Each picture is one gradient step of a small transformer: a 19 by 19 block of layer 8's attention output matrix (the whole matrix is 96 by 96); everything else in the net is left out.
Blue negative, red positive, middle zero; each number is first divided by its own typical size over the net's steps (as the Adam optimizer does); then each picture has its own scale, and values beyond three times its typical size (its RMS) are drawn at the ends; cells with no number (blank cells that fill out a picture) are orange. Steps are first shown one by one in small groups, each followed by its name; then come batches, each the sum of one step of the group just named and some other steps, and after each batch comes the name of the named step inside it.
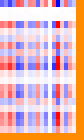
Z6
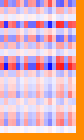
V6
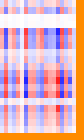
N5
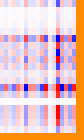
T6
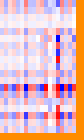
T6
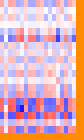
N5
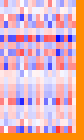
V6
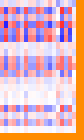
V6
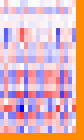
N5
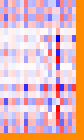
T6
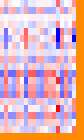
N5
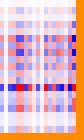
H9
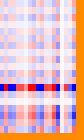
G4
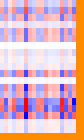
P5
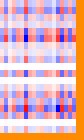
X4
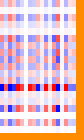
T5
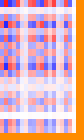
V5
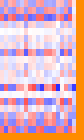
G4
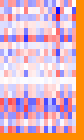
X4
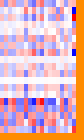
P5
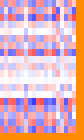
X4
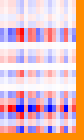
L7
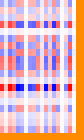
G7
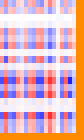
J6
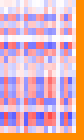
J6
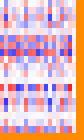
G7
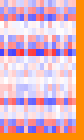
G7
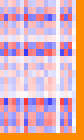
J6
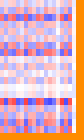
J6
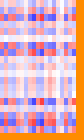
J6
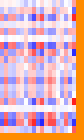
J6
